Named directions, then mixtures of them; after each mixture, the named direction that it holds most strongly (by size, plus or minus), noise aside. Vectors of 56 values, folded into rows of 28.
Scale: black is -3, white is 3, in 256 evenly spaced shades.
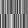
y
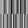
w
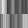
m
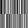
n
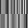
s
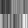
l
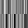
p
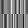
w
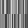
p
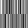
n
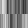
m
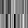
p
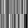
s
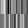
p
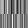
w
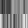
l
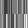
p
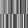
w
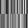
s
